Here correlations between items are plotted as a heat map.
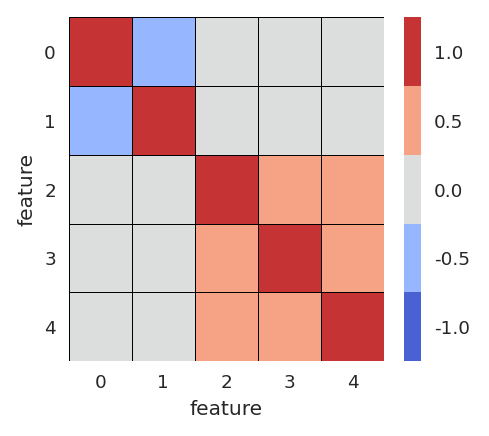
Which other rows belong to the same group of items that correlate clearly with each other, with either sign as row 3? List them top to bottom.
2, 4
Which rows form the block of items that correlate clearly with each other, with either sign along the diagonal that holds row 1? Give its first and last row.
0 to 1
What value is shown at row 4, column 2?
0.5
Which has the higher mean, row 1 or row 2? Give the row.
2
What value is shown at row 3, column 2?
0.5
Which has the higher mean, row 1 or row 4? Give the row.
4
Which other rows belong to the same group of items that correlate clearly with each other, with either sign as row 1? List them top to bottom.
0
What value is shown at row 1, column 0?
-0.5
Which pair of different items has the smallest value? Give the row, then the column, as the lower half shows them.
1, 0
